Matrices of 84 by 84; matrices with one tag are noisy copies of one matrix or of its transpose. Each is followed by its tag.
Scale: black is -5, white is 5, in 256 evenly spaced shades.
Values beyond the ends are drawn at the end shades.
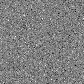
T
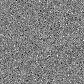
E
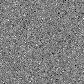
T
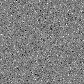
E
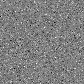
E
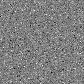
E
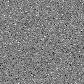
T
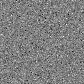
E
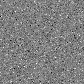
E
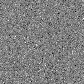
T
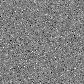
E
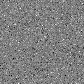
T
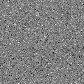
T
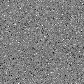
T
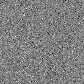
T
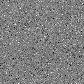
T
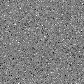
T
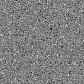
E
